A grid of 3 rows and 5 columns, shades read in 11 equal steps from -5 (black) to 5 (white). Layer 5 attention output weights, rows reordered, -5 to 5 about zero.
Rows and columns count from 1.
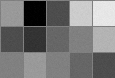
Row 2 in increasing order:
-3 -2 -1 0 2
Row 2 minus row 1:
-3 2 1 -3 -2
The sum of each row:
1 -4 -2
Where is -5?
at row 1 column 2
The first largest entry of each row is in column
5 5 2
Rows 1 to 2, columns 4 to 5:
3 4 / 0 2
